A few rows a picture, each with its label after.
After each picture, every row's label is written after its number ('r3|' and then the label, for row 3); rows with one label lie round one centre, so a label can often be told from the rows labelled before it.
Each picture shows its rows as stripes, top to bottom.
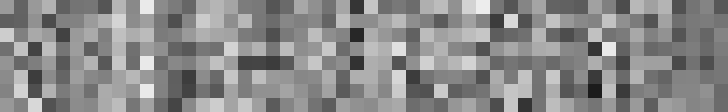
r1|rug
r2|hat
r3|rug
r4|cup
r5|rug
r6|cup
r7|cup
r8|hat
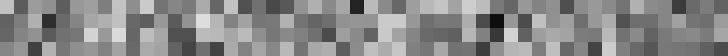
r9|rug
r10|hat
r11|hat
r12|cup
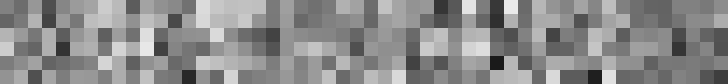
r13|hat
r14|hat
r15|rug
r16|rug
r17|hat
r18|cup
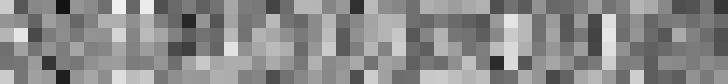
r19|rug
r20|cup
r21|cup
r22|cup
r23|hat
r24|rug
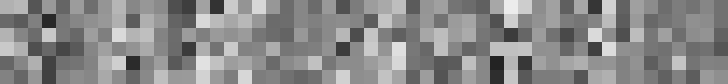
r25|cup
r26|hat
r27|rug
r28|cup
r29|hat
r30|hat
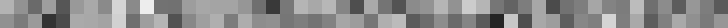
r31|rug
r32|hat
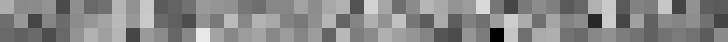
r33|rug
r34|cup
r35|hat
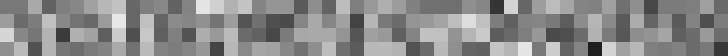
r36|hat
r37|rug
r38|rug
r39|cup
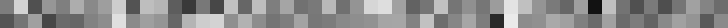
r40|cup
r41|hat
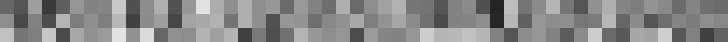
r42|hat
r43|hat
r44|rug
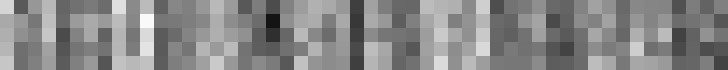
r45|rug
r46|rug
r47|rug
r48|rug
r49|rug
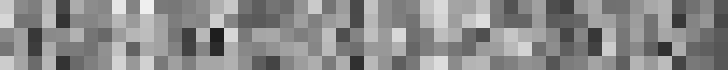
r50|rug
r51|rug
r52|cup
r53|cup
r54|rug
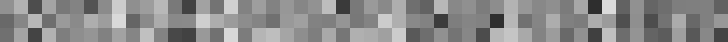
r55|cup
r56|hat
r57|cup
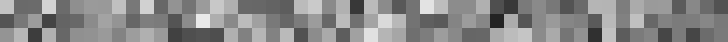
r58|rug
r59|hat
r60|cup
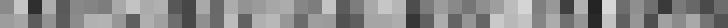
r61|cup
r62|cup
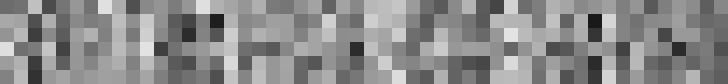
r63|hat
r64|cup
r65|cup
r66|rug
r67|cup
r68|cup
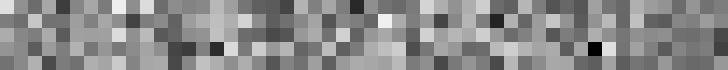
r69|rug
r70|hat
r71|rug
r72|cup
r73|hat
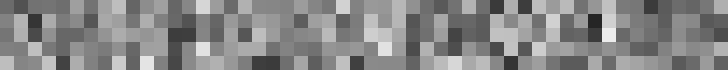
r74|hat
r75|cup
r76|cup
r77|hat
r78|rug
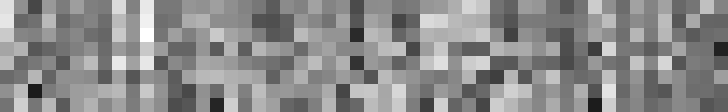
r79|rug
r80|rug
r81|rug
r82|cup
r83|rug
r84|hat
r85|cup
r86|cup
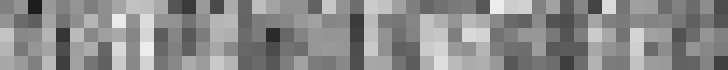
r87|cup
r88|rug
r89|rug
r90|rug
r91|rug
